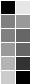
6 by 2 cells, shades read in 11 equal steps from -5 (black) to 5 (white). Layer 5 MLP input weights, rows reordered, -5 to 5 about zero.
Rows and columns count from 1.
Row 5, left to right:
2 -3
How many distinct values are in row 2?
2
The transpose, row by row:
-5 0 0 1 2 3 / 4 1 -1 -1 -3 -5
